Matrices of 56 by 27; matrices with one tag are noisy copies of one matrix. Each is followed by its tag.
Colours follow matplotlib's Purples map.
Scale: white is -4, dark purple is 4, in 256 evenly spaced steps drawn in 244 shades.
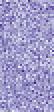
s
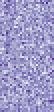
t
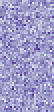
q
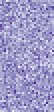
s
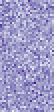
s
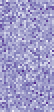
s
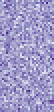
t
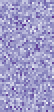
q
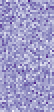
s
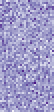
s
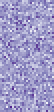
q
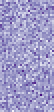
s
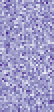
t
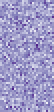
q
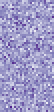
q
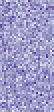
s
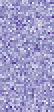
q
